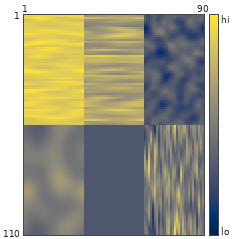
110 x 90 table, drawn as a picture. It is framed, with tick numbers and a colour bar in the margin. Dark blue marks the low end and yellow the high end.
It is made of 2 by 3 panels. Panel 1,1: very high, streaked across, faint in contrast. Panel 1,2: high, streaked across. Panel 1,3: low, blotchy. Panel 2,1: middling, smooth. Panel 2,2: low, flat. Panel 2,3: middling, streaked downward, strong in contrast.
